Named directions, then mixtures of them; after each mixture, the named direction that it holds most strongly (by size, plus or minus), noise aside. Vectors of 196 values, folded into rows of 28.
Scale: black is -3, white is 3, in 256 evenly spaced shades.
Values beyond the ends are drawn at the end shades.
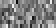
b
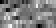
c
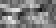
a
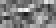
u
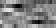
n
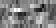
a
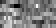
n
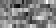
u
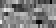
n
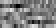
n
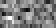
a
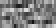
u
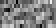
c
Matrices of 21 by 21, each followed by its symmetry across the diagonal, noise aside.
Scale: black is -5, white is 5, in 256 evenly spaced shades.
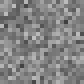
symmetric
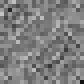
symmetric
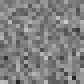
neither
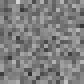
neither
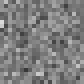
neither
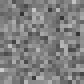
neither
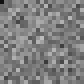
symmetric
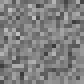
symmetric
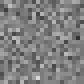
antisymmetric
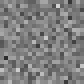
antisymmetric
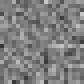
antisymmetric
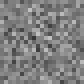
antisymmetric
